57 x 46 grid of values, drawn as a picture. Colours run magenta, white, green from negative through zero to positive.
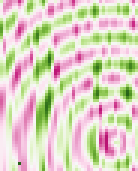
Slope: none. Rings: centred on the bottom right. Lone odd cells: 1, higher than its neighbours. Mirror symmetry: none. Average level on the scale: 50%.
